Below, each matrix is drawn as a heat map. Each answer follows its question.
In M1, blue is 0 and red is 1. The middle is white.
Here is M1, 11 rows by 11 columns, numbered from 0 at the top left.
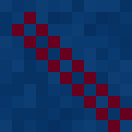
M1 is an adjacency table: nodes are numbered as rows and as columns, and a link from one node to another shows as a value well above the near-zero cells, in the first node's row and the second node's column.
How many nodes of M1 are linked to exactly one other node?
2
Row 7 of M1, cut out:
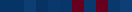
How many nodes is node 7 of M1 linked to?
2
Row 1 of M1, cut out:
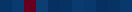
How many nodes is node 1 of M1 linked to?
1
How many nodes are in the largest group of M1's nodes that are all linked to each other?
2
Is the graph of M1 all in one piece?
no
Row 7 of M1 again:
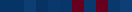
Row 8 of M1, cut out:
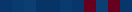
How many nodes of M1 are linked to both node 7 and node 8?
0
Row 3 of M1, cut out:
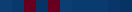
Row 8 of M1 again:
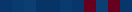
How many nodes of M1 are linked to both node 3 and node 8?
0
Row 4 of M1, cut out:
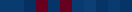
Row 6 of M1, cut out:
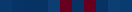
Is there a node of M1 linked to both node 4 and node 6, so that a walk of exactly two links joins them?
yes
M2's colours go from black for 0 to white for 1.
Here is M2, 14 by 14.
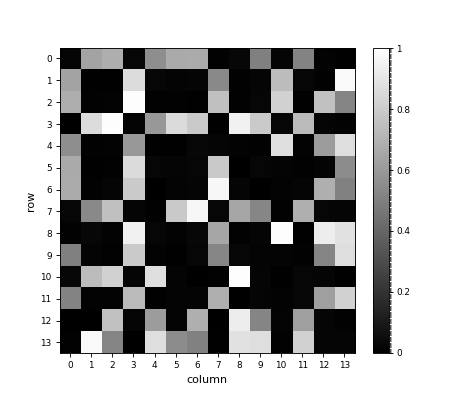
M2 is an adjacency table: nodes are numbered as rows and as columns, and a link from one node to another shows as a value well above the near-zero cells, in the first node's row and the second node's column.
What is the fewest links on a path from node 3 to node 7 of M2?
2
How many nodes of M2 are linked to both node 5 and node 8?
3
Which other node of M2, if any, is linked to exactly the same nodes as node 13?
node 3
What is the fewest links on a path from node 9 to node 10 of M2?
3
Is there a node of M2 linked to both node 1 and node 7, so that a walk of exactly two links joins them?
no
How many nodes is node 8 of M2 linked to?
5
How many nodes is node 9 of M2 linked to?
5
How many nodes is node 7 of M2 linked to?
7
